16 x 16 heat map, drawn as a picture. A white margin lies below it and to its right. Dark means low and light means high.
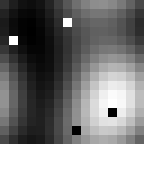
No regular stripes run through it. Overall the values sit about 40% of the way up the scale. The top left is the ninth with the lowest average. Four lone cells stand out: two far higher and two far lower than their neighbours. The bottom right is the roughest part.
